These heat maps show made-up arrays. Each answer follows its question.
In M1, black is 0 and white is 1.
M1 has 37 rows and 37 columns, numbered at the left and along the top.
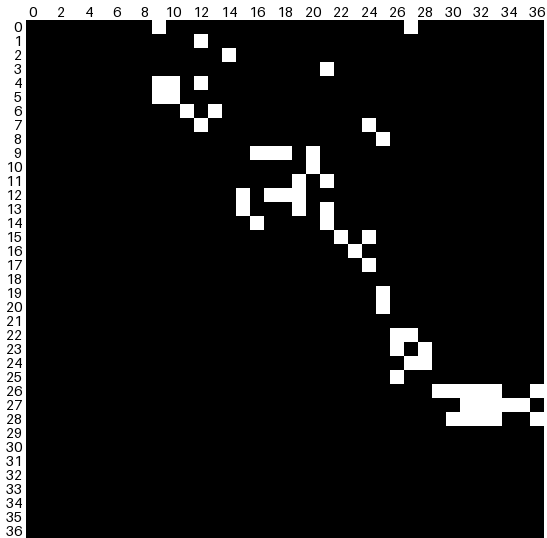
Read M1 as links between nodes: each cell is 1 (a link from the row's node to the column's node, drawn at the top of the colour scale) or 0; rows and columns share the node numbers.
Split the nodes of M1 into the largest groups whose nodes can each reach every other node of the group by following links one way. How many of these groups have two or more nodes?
0
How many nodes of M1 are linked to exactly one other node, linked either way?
7
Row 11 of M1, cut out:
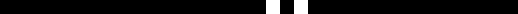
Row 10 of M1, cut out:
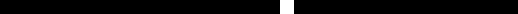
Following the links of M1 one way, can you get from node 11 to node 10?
no
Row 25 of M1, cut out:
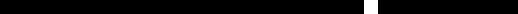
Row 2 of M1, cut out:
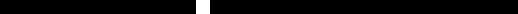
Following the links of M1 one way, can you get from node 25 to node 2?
no
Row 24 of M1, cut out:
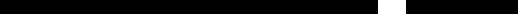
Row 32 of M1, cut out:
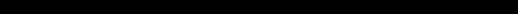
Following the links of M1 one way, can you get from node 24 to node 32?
yes
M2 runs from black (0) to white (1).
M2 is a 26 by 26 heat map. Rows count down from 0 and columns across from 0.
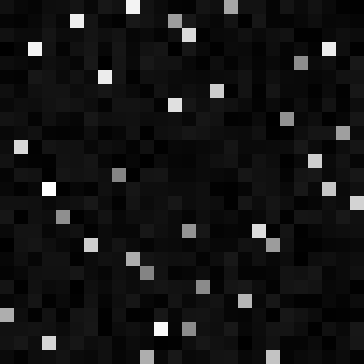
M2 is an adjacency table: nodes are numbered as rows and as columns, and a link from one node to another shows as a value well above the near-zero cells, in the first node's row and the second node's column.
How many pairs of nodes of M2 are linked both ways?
1
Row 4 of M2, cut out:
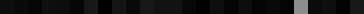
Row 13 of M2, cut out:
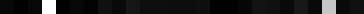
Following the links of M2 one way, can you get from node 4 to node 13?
no
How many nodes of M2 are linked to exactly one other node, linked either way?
0
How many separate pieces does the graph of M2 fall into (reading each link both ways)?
2
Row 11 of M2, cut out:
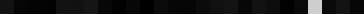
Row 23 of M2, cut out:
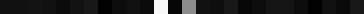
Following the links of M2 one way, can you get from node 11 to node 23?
yes
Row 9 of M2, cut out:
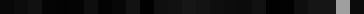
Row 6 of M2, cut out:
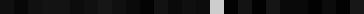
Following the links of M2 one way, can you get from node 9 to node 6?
no
